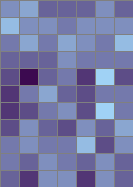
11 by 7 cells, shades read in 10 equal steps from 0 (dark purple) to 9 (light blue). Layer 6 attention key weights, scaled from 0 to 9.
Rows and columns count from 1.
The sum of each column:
47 50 56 56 49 64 57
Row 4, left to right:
4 4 4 6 5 5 5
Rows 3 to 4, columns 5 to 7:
6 5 8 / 5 5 5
